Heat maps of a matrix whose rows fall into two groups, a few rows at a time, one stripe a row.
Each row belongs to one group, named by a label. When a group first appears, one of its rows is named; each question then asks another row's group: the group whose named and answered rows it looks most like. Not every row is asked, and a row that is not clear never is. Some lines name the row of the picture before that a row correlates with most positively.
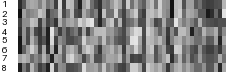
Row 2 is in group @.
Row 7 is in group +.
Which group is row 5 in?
@
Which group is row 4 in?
@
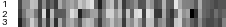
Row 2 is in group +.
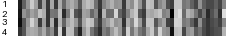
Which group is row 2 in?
@
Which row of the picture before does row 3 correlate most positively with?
3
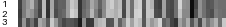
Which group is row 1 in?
+
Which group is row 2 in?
+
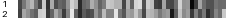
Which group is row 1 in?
+
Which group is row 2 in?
@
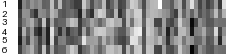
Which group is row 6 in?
+
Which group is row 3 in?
+
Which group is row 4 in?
@
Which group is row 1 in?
@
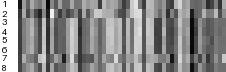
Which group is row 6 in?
+
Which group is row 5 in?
+
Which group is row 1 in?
@
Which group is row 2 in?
@
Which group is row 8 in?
+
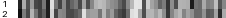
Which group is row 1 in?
@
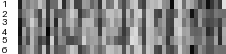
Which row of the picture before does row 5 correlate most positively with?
2
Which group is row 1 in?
@
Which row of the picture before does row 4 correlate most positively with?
2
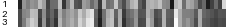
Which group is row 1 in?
@
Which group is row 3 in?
+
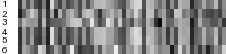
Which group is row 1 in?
@
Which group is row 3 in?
+
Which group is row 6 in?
@
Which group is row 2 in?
+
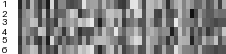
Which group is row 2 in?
+
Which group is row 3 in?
+
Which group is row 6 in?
+
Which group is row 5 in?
@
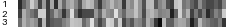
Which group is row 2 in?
@
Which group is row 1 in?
+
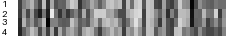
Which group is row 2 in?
@
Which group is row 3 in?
@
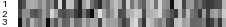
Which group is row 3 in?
@
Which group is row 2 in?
@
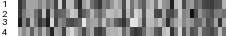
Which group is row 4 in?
+
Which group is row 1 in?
+
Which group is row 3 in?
@
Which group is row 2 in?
+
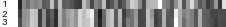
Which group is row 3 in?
+
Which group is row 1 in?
@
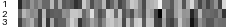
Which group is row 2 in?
+
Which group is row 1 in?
@
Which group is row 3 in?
+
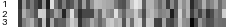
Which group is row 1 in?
@
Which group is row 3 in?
+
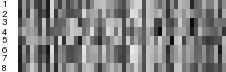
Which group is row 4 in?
+
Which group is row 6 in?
@
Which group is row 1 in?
@
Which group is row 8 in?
+
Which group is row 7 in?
@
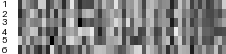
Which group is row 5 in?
+
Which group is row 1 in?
@
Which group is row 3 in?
+
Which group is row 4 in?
+
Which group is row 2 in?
+
